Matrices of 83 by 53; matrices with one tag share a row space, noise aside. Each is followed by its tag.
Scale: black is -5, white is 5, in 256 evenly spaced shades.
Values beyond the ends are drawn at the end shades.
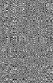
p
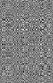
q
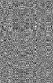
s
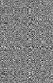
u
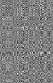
q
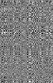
u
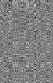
s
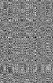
s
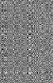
u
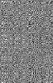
u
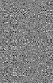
p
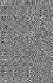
u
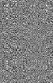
p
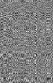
s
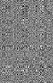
q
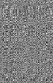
p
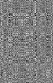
s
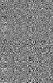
u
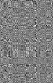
s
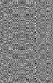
s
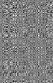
p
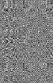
p
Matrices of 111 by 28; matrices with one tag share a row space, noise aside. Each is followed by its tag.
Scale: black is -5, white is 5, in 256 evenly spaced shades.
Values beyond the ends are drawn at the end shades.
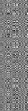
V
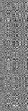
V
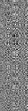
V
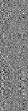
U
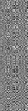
V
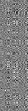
V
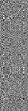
U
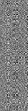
V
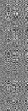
V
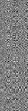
V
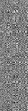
V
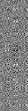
V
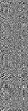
U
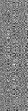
V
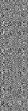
U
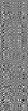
U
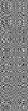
U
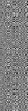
V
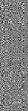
U
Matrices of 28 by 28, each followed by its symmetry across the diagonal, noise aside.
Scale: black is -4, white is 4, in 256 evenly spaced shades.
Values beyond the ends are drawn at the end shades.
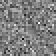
antisymmetric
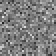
neither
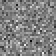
neither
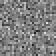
antisymmetric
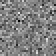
neither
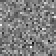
neither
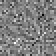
antisymmetric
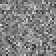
neither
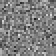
antisymmetric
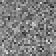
antisymmetric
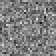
neither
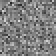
antisymmetric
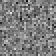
neither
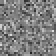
antisymmetric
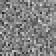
neither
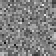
antisymmetric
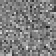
antisymmetric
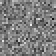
neither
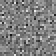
antisymmetric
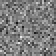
neither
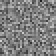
antisymmetric
